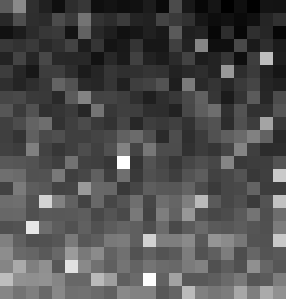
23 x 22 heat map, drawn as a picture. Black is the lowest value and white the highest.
The grain is fine, like static. Overall the values sit about 30% of the way up the scale. There are no regular stripes. There is an overall slope up to the bottom. No single row or column stands out from its neighbours.
